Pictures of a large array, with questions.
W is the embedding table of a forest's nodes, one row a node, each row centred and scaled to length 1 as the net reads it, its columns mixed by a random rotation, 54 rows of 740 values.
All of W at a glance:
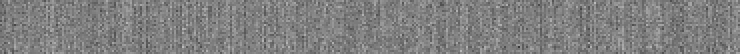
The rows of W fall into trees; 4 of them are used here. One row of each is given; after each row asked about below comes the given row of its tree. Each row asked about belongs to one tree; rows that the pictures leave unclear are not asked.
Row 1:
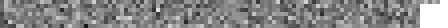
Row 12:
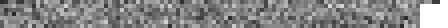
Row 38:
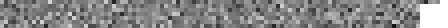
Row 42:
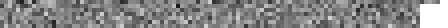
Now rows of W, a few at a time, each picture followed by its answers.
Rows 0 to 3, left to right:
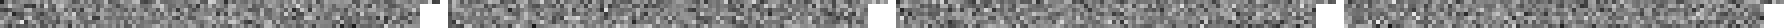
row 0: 12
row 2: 12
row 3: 38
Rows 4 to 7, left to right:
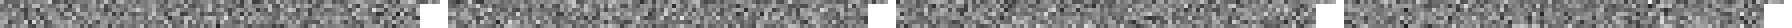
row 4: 38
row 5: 38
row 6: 1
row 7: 1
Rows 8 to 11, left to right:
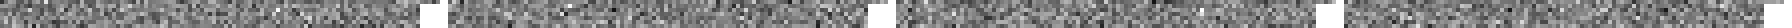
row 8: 12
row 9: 1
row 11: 1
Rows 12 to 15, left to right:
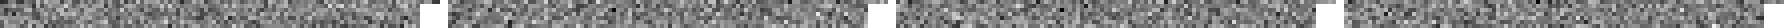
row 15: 38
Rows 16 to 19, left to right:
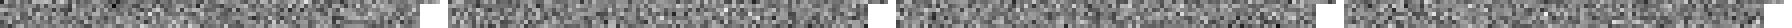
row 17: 12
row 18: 12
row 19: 42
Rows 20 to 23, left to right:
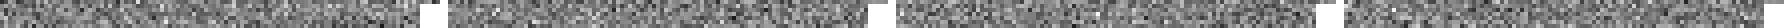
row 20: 12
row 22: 42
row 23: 1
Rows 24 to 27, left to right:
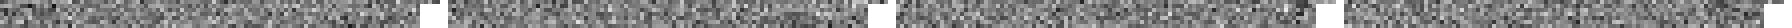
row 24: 12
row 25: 12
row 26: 1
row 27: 42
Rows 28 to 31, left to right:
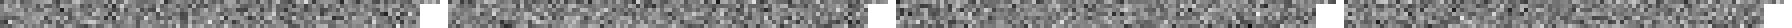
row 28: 1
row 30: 12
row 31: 1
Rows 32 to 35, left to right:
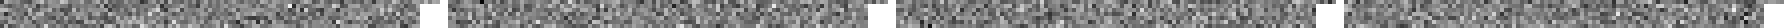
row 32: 1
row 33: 38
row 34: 12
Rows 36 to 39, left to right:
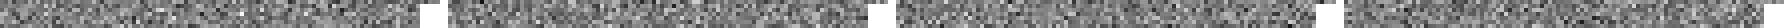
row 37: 38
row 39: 1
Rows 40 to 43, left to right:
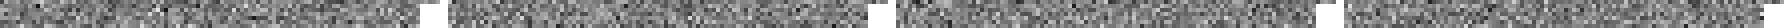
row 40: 1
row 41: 38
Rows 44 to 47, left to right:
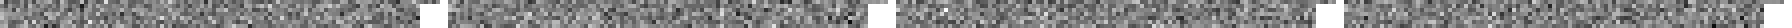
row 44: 38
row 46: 1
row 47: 1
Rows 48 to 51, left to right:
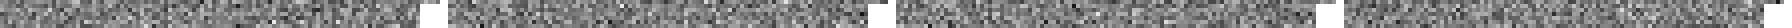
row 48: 1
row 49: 42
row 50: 42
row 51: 12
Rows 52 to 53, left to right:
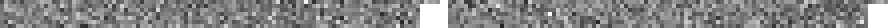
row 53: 42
